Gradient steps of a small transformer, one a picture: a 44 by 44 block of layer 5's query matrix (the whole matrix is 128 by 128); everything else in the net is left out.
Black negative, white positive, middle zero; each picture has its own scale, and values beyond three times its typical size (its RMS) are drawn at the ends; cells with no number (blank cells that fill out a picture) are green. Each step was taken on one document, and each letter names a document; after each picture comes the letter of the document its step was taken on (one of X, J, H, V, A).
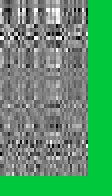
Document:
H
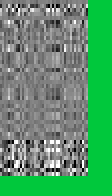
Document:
H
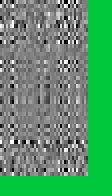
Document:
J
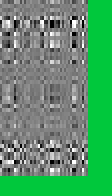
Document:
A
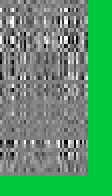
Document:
J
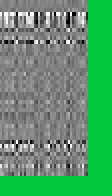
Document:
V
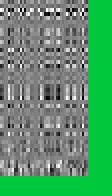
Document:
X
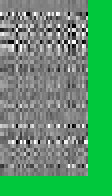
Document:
V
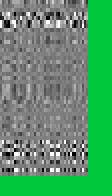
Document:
A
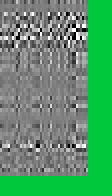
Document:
V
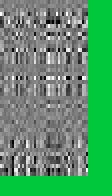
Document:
H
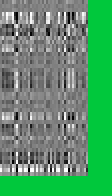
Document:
V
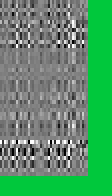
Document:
V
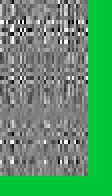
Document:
J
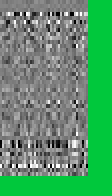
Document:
H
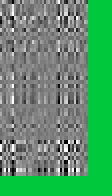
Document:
J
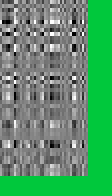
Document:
A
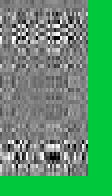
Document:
H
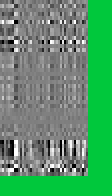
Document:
X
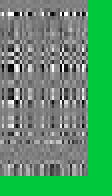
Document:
X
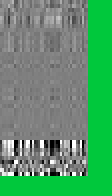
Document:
X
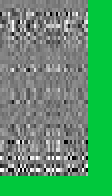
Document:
H
